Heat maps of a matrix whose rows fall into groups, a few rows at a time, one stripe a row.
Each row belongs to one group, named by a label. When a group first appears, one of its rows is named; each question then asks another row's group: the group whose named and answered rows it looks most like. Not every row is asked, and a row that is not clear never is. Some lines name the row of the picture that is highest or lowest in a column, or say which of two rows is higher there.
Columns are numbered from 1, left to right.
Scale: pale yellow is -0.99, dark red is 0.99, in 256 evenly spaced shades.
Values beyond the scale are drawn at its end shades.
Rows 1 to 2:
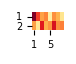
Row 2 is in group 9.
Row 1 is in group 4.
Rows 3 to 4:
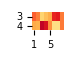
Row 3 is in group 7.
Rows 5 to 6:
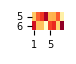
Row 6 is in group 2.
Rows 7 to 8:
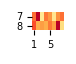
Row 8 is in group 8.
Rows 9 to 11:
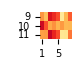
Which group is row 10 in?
4
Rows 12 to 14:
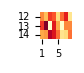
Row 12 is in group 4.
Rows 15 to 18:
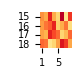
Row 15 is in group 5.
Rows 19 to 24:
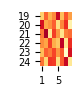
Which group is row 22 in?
5
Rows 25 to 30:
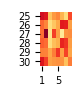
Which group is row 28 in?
7
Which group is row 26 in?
7
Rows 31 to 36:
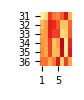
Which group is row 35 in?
5
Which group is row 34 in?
5
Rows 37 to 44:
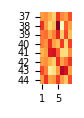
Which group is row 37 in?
2
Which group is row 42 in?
2
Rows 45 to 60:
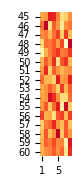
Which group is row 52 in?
2
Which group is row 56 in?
2
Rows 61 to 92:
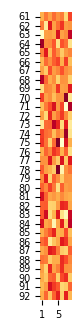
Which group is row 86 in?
7
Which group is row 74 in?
8
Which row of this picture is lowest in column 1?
63
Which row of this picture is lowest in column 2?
62
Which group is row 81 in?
4
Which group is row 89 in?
9
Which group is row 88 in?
7
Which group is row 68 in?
4
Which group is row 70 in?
8
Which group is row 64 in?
4
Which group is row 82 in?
7
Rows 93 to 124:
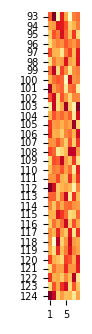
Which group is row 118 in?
9
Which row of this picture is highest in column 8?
103
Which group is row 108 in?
7
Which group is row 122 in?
8
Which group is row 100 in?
5
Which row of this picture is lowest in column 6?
93
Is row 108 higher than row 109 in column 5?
No
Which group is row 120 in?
2
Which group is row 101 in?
4
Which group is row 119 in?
9
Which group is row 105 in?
8
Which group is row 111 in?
5
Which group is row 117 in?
5
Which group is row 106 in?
2
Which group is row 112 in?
4
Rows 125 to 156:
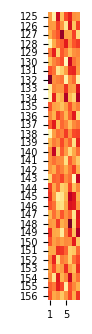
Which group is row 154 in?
9
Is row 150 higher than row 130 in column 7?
Yes
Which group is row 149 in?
2
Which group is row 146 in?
7
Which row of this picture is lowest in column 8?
132
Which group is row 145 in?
7
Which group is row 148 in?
5
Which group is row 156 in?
2
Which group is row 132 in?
4
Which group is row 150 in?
8
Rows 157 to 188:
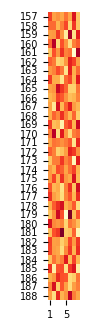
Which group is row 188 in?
9
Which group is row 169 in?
2
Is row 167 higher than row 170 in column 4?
No
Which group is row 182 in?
2
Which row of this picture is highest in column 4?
181
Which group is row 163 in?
5
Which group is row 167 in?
9
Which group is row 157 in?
8
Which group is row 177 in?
2
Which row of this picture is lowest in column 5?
179
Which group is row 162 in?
7
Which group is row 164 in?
2
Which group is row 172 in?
7
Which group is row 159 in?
5
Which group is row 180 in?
4
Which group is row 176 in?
2
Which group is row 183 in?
2
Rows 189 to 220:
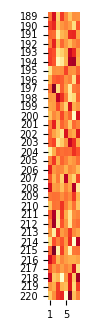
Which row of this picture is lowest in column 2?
213
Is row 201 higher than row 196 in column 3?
No
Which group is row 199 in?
5
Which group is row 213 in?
9
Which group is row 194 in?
7
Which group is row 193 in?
7
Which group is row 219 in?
5
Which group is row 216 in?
4
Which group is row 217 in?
8
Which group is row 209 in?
8
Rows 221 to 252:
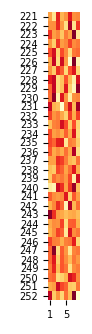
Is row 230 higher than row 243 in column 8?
Yes
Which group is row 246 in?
8
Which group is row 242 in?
5
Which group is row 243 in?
4
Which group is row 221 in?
9
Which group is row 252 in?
8
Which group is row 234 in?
8
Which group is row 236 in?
8
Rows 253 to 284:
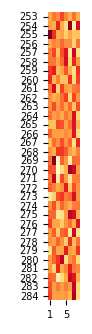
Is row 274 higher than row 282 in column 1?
No
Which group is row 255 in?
4
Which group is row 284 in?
8
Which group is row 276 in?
2
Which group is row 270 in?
7
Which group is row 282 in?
7
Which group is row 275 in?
7
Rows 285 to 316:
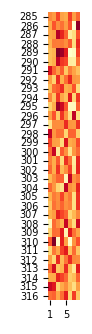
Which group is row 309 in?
5
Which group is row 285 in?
5
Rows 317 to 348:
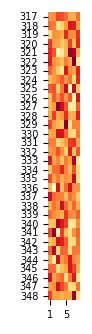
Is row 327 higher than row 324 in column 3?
Yes
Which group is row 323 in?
2
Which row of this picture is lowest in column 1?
319
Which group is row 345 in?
7
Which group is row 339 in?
2
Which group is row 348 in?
8
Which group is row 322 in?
8
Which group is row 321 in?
7
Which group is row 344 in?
9
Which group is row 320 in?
2
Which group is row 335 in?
8
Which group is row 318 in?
7
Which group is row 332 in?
5
